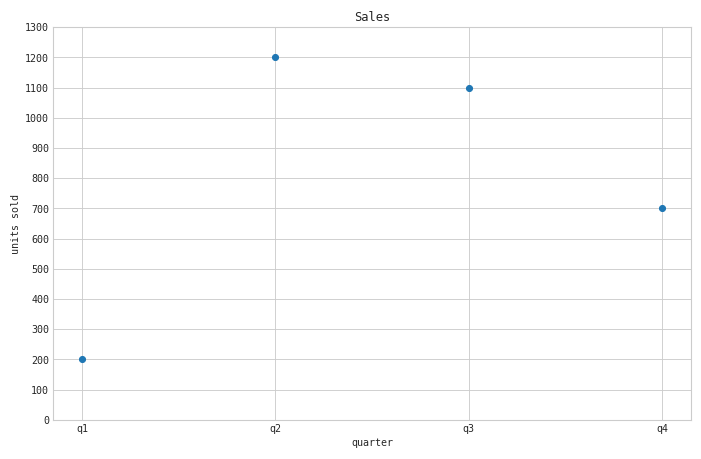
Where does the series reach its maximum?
q2
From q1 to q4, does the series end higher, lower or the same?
higher
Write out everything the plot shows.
Title: Sales
x-axis: quarter, ticks q1 q2 q3 q4
y-axis: units sold, ticks 0 100 200 300 400 500 600 700 800 900 1000 1100 1200 1300
Values:
200 1200 1100 700
